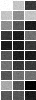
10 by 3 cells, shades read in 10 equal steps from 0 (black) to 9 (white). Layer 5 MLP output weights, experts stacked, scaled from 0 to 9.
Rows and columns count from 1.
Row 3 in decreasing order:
5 3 1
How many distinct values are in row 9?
3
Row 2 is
7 5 7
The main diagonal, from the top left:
9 5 1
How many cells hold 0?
1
